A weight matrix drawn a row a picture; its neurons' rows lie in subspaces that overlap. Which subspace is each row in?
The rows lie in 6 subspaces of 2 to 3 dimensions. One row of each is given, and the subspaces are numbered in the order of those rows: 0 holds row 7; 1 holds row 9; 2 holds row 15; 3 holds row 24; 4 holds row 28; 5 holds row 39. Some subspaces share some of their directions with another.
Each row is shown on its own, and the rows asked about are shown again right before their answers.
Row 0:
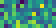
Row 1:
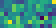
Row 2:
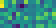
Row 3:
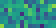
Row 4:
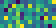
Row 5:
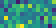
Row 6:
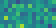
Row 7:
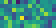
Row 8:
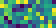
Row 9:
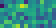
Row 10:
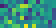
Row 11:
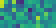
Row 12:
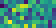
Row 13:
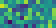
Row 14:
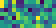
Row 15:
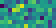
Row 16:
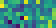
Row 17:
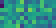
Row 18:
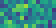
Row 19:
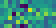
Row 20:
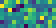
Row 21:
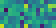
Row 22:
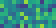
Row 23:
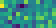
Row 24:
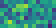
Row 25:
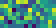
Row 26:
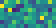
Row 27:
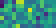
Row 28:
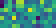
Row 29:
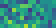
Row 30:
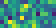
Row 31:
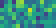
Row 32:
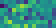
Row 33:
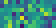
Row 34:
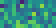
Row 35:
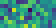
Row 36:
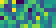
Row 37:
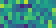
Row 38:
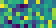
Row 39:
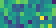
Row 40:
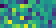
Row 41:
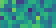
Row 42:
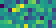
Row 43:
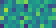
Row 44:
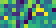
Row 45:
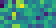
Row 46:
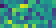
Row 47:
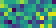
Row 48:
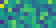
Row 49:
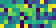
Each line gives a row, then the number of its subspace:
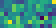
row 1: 5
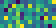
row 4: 5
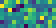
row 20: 2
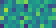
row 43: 1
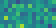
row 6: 5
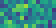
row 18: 3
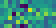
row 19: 0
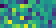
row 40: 3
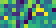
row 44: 4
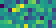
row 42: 2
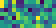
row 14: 4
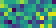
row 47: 5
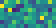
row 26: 2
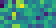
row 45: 0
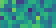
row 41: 4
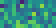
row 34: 3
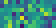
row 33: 0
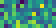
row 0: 3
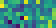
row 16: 0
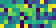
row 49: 1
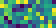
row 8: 5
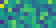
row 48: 2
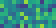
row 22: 1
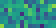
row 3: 1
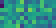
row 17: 0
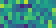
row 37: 5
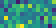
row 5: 5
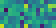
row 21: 1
